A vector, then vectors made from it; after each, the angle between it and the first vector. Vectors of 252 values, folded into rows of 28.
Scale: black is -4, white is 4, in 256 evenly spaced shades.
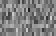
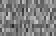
nearly opposite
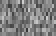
nearly opposite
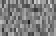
orthogonal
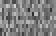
partly aligned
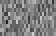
orthogonal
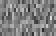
nearly parallel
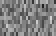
orthogonal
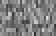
nearly opposite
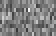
nearly opposite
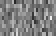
partly aligned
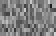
orthogonal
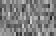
partly opposed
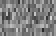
nearly parallel
